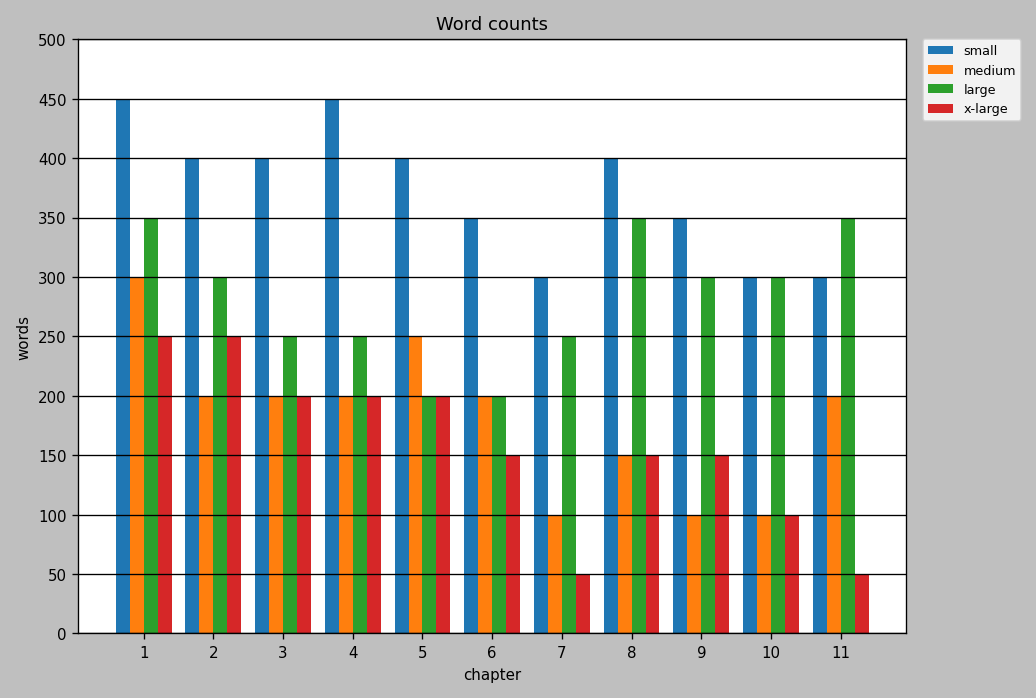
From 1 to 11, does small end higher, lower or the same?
lower
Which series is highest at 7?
small
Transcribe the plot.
Title: Word counts
x-axis: chapter, ticks 1 2 3 4 5 6 7 8 9 10 11
y-axis: words, ticks 0 50 100 150 200 250 300 350 400 450 500
Legend: small, medium, large, x-large
Values:
small: 450 400 400 450 400 350 300 400 350 300 300
medium: 300 200 200 200 250 200 100 150 100 100 200
large: 350 300 250 250 200 200 250 350 300 300 350
x-large: 250 250 200 200 200 150 50 150 150 100 50
